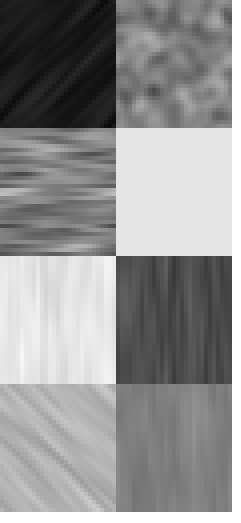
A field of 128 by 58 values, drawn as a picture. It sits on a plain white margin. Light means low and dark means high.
The table splits into 4 rows of 2 panels. Panel 1,1: very high, slanting up to the right, faint in contrast. Panel 1,2: middling, blotchy. Panel 2,1: middling, streaked across. Panel 2,2: very low, flat. Panel 3,1: very low, streaked downward, faint in contrast. Panel 3,2: high, streaked downward, faint in contrast. Panel 4,1: low, slanting down to the right, faint in contrast. Panel 4,2: middling, streaked downward, faint in contrast.
